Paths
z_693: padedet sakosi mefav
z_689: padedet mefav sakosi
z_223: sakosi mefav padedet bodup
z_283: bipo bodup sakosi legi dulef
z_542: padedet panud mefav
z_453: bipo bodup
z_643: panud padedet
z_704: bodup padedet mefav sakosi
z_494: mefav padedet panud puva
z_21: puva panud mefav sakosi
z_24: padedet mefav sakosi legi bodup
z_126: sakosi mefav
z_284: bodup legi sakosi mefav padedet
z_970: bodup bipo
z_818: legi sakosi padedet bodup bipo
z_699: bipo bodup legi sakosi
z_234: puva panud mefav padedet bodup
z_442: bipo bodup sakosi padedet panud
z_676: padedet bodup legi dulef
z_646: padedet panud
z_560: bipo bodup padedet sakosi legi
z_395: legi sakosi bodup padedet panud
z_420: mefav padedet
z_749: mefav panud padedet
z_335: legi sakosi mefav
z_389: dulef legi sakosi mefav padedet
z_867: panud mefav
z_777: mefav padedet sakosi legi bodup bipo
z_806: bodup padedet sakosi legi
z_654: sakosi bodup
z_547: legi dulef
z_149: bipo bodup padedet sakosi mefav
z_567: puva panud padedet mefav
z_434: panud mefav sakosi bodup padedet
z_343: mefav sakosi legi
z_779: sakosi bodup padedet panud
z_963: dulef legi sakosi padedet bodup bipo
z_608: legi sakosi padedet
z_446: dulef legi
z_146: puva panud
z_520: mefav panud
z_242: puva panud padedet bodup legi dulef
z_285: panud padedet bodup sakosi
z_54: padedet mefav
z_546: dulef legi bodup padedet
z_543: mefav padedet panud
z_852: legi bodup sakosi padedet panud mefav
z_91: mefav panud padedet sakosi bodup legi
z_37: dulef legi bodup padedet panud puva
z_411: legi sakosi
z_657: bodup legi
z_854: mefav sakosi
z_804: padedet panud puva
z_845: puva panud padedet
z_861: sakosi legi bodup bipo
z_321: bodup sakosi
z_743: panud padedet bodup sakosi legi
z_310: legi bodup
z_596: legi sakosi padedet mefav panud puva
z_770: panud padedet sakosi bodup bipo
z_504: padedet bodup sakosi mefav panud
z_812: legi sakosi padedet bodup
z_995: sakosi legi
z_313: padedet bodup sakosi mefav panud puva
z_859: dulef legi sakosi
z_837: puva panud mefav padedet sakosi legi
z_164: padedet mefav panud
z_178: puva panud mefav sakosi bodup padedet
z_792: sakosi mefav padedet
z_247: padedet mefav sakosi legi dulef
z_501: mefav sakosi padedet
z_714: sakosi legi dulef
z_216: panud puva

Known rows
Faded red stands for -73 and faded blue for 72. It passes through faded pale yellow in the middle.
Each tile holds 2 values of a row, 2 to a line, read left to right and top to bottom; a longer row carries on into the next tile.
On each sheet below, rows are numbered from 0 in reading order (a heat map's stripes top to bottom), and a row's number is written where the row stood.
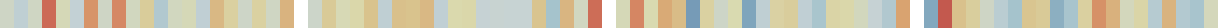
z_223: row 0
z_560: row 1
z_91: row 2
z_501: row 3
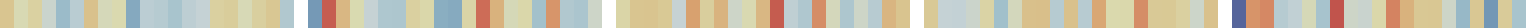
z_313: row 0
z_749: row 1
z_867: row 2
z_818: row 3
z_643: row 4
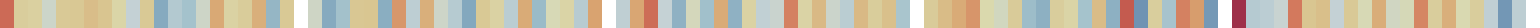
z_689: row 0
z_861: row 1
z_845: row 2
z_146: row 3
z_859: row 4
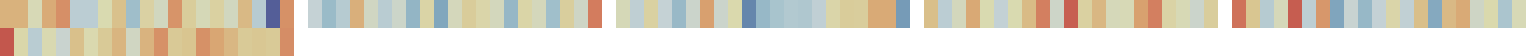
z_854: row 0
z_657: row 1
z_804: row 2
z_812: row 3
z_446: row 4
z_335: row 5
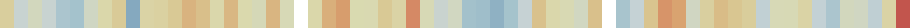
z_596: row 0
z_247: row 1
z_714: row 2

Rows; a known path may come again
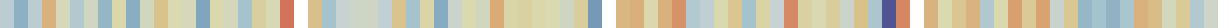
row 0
z_657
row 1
z_37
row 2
z_854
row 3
z_24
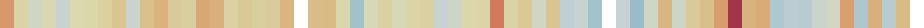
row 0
z_852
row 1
z_389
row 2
z_453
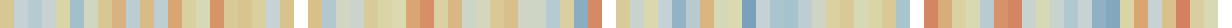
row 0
z_818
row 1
z_699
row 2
z_313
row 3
z_542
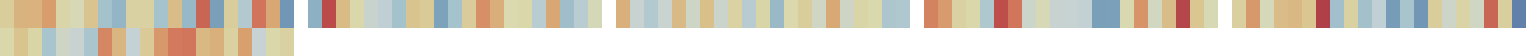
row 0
z_146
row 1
z_501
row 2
z_963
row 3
z_54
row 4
z_646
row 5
z_608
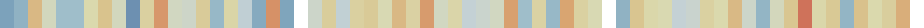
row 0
z_216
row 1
z_442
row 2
z_792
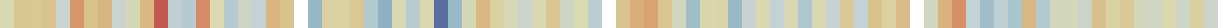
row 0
z_867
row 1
z_494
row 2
z_837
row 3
z_178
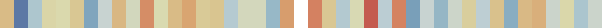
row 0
z_321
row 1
z_446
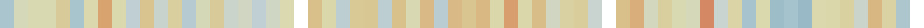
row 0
z_770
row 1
z_395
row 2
z_504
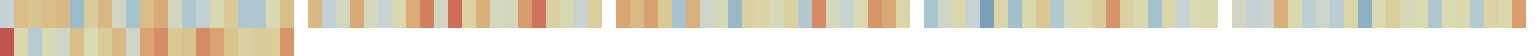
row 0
z_743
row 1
z_812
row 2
z_567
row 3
z_284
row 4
z_806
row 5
z_335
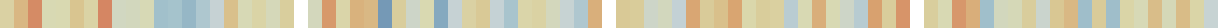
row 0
z_247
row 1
z_91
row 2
z_149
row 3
z_234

